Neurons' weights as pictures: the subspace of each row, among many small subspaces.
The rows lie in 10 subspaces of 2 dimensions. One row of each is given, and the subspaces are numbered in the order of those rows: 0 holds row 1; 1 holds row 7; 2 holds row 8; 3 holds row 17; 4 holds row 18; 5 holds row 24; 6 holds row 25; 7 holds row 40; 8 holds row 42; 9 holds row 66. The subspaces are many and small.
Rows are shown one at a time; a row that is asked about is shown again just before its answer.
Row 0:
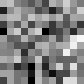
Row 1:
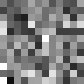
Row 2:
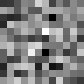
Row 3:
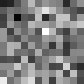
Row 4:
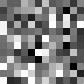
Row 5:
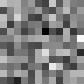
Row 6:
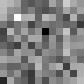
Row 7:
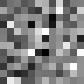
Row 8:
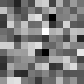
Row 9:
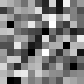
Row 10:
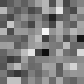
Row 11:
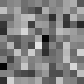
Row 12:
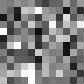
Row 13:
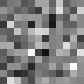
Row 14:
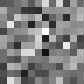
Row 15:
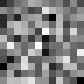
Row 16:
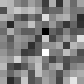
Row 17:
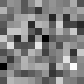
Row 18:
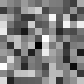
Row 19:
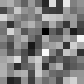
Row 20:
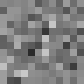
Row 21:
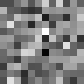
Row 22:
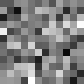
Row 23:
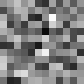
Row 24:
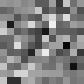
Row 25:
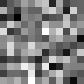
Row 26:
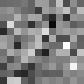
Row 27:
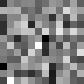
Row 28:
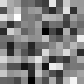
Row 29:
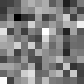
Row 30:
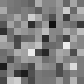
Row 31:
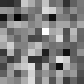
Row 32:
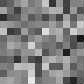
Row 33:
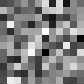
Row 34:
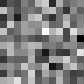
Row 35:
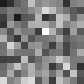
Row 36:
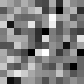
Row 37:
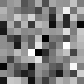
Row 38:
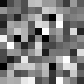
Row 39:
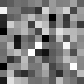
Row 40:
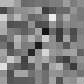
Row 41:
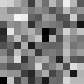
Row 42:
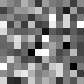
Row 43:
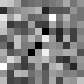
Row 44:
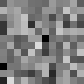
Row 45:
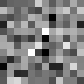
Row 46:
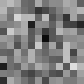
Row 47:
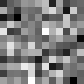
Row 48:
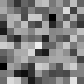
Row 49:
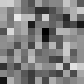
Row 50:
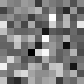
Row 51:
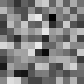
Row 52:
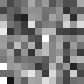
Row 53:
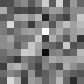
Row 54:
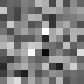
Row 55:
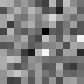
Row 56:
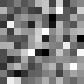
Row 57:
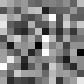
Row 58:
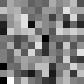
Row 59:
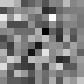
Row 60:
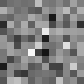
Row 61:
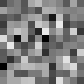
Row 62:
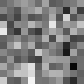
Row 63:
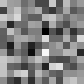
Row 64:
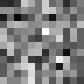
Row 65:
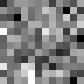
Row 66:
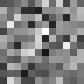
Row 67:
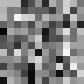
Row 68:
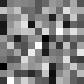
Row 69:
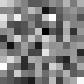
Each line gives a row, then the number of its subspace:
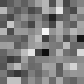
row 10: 1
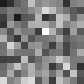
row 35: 3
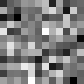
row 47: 6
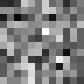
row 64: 7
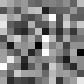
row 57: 4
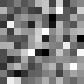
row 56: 1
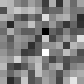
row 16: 9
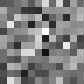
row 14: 9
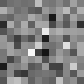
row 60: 8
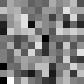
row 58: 0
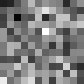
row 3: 3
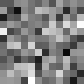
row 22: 9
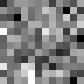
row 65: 2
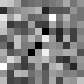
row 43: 7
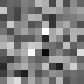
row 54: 6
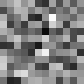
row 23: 2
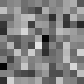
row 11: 4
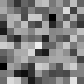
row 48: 2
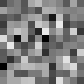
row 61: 3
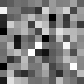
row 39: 7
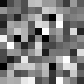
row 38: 3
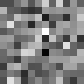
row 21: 9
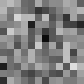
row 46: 3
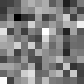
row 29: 4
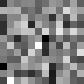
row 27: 0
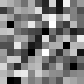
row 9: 5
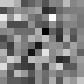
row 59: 7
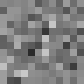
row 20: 6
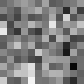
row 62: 5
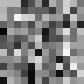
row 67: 7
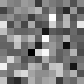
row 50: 8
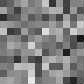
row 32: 5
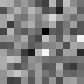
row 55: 1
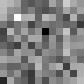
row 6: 4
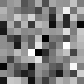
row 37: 8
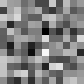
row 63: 6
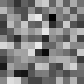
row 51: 2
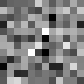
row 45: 8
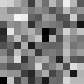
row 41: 0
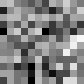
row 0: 1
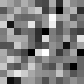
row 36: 1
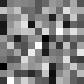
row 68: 0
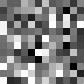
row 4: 8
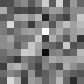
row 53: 9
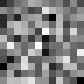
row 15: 4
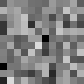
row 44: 0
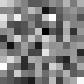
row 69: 4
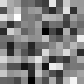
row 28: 6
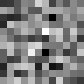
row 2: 8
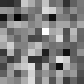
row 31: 7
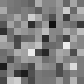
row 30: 6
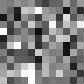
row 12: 9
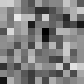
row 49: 3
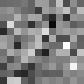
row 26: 5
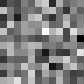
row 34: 2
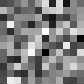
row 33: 5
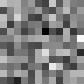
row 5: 2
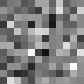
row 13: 1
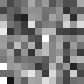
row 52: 0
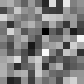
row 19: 5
